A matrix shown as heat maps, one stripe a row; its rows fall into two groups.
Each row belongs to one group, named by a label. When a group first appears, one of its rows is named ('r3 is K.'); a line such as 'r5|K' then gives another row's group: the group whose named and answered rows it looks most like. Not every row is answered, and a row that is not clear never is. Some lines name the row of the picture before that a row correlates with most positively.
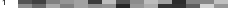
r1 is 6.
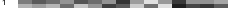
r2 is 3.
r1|6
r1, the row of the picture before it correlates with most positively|1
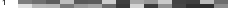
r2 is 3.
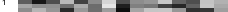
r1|6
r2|6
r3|3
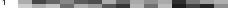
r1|6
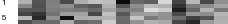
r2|6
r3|6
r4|6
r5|3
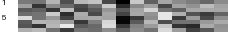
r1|3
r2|6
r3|6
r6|6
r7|6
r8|3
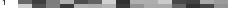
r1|6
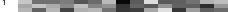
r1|6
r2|3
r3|3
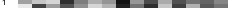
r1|3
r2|3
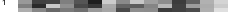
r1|6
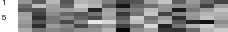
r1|3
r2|3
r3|6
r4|6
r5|6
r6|3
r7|6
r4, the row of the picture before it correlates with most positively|3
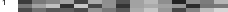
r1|6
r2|3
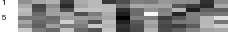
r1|3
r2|3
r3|3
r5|6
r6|6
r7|6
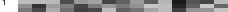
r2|6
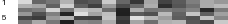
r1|6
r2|6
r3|3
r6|3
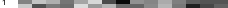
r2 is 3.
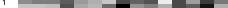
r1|3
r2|3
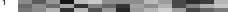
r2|6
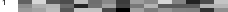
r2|6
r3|3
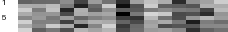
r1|6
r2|6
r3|3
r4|3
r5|6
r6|3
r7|6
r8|3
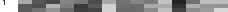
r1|6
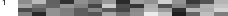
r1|3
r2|6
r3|6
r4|6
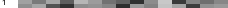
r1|3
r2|3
